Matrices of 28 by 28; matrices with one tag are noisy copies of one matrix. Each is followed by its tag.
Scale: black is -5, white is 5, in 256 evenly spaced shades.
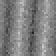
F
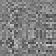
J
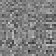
J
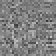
J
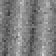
F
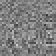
J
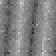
F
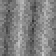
F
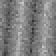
F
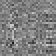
J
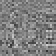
J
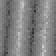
F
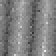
F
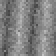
F
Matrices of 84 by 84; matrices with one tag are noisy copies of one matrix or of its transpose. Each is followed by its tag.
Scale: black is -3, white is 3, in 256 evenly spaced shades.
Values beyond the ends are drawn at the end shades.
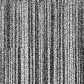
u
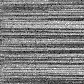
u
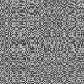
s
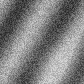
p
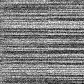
u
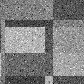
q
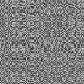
s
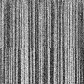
u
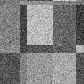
q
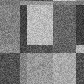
q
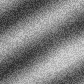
p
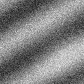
p
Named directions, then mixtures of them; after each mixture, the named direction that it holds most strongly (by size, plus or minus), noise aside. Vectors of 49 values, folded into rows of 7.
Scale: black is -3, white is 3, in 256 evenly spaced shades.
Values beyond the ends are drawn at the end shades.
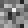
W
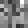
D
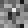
W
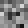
W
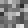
D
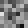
W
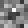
W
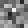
W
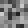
D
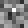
W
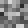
D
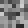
D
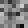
D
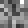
D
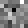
W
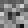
W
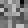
D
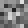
W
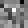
W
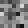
D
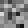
W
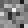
W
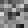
W
